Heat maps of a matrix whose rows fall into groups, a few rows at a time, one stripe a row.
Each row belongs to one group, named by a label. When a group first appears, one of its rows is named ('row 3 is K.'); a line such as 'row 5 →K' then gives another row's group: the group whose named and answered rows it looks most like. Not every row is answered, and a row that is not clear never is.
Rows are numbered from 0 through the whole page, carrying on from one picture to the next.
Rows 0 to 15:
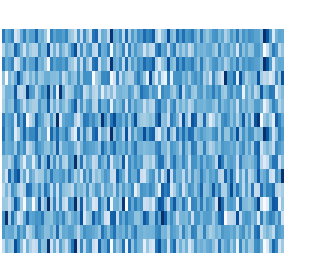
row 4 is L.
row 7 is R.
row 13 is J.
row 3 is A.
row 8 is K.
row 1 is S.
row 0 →R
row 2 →R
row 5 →S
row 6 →K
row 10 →A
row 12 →S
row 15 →S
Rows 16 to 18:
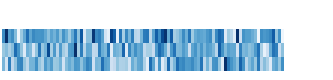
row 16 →J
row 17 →S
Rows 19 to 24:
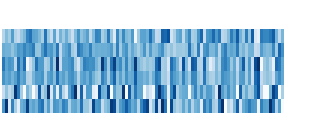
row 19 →L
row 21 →K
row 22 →K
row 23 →S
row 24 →J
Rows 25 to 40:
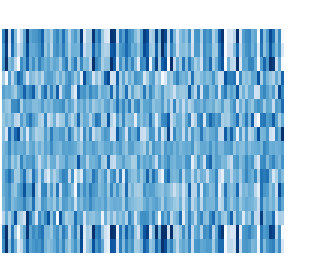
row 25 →J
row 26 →J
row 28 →A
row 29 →R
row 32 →A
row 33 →A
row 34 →L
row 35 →R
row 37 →R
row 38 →L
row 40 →J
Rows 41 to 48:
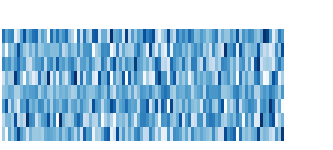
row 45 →L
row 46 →J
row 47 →L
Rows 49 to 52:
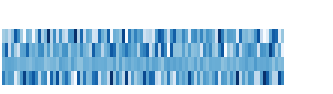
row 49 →S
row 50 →J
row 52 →R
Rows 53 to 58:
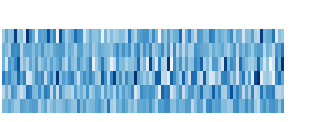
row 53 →L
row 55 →A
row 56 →K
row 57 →L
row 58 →L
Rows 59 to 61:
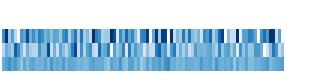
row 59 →J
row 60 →S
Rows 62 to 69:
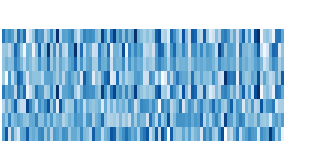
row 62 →K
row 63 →S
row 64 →S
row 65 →A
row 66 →K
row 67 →L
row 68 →A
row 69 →J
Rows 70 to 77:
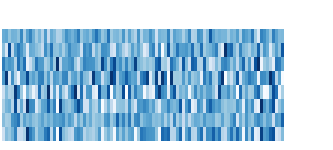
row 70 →L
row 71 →A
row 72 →K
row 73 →J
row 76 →A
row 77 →L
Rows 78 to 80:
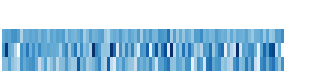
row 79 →J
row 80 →L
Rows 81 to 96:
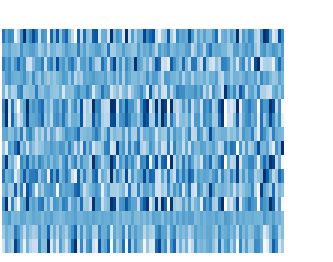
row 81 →R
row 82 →L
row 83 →K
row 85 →A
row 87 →J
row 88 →L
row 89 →A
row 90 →J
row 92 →L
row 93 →J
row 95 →S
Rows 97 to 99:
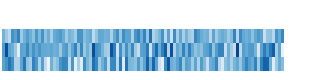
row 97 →A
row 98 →J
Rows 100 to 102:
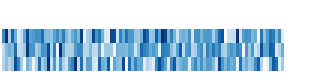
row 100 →J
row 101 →L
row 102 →S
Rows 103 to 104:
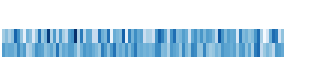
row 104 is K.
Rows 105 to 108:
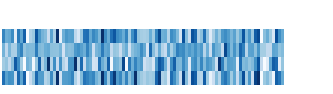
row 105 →K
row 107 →S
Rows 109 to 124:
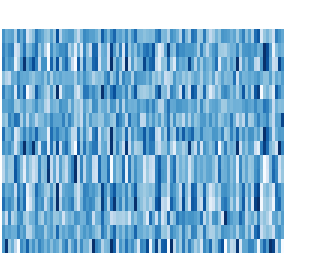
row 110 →R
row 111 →R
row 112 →A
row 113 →K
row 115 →A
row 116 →R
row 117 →R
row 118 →S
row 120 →K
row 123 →K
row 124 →J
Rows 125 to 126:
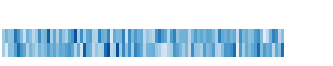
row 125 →S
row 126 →A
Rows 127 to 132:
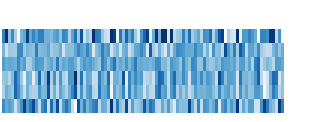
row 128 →A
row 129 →K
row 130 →S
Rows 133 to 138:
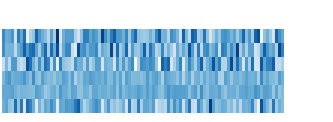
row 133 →K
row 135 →L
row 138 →L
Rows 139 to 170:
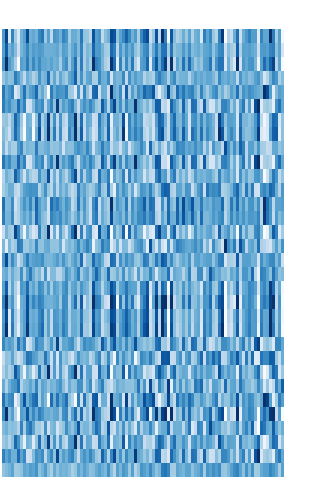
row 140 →J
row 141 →J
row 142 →S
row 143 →R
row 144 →K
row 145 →S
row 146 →S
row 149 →S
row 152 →R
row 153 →S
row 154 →A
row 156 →L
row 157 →J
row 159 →J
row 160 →J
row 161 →K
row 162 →L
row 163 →S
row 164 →A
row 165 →R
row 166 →J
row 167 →L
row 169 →K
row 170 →L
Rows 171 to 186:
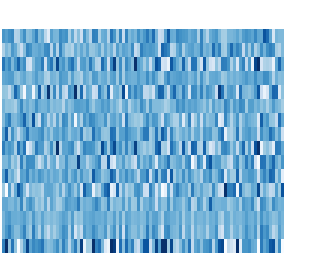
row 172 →L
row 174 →R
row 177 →R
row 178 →J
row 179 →K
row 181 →J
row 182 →A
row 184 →R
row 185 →R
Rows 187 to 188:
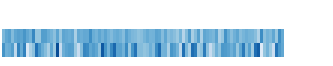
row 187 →R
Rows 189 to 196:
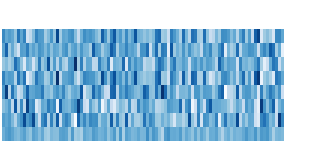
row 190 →J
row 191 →S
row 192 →K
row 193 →J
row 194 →L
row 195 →R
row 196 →R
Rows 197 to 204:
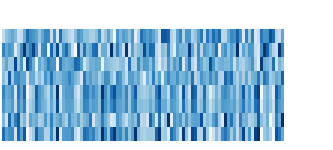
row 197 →L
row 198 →R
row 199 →L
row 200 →A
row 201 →K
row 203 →A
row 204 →K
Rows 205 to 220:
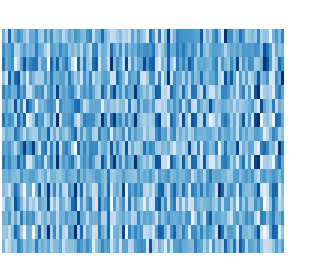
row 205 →A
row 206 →R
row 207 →R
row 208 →A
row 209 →K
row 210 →L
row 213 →R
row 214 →K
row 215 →L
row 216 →S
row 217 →S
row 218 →L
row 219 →S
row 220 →A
